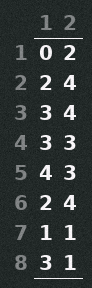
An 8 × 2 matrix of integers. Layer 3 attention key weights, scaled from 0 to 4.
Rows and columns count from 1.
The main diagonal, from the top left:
0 4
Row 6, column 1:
2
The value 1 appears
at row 7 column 1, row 7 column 2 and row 8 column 2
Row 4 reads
3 3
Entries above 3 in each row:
0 1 1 0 1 1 0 0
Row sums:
2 6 7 6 7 6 2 4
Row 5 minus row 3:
1 -1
